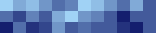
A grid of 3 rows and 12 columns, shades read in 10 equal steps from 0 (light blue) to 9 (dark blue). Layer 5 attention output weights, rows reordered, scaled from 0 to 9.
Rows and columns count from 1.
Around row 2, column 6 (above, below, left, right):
4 6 2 3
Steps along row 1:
up down up up down down up up up down up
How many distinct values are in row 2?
8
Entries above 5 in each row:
1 6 9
